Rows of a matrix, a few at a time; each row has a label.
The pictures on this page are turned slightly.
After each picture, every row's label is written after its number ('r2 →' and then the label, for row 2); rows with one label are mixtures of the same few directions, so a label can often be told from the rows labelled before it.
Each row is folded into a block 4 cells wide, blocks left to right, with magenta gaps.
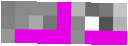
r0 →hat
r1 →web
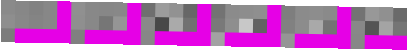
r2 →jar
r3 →hat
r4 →web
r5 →hat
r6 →hat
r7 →web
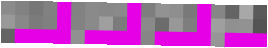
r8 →jar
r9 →hat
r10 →web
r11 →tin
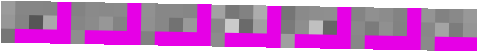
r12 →hat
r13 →hat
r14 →hat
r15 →web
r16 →hat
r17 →web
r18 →web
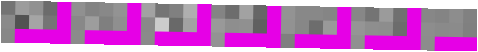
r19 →web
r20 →web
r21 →web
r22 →tin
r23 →hat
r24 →tin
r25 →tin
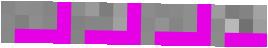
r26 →web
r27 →tin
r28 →web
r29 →web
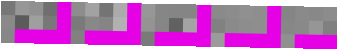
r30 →web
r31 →tin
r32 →hat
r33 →jar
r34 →hat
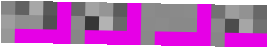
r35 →tin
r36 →web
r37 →web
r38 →web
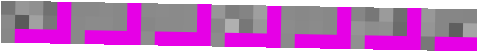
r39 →web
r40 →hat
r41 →jar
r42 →web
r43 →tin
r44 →tin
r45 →hat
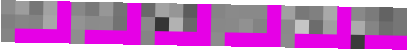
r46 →tin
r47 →tin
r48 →web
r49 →hat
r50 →web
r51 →jar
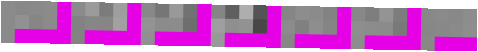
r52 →web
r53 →tin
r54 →tin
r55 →tin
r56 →web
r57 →tin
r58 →tin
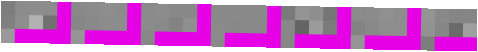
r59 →hat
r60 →jar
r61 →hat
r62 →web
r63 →web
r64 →jar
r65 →hat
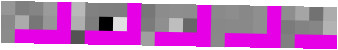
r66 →web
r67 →hat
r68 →hat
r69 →tin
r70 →tin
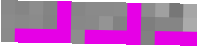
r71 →tin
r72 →hat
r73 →tin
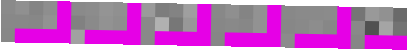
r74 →tin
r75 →jar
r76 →web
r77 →tin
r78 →hat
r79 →web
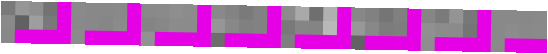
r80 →web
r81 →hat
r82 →jar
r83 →jar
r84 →tin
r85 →jar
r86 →tin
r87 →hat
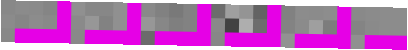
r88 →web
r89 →web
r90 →jar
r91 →web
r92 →hat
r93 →jar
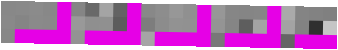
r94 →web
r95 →tin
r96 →jar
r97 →hat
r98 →hat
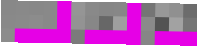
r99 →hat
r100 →hat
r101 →web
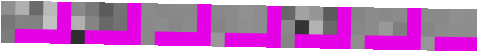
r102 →tin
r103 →jar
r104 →web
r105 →jar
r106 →web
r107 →hat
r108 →jar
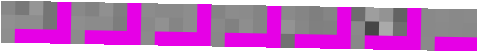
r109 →tin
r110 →tin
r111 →web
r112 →web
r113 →jar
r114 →web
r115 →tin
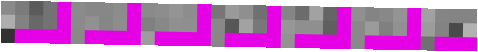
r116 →jar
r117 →web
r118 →jar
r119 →web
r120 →tin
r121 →web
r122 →hat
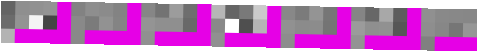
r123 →hat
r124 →web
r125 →tin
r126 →web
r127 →tin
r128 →tin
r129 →hat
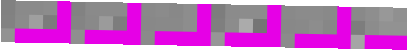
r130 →hat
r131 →hat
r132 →tin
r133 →hat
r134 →hat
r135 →jar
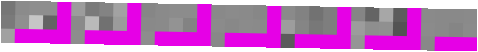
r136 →hat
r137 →web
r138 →hat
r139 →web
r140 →jar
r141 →tin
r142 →hat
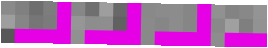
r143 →jar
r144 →tin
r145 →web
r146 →web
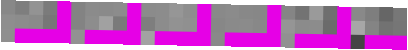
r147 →tin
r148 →hat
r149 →jar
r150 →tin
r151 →tin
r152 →jar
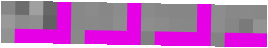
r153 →tin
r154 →tin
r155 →jar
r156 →hat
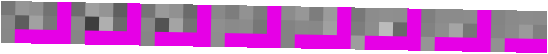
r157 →web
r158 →web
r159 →web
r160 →tin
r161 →tin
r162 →hat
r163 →hat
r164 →hat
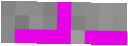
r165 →web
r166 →jar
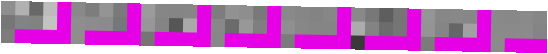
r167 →tin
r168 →tin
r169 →hat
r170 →web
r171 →jar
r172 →jar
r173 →hat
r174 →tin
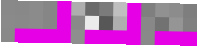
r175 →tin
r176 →web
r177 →web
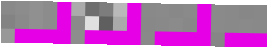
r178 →jar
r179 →web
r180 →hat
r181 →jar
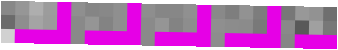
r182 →jar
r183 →web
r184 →web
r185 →tin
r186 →web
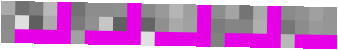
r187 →web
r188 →hat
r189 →jar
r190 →tin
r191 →jar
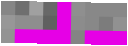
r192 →tin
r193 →hat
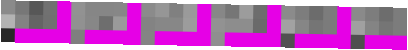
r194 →jar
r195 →hat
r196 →tin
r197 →tin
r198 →jar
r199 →jar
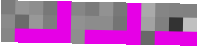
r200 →web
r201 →tin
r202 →hat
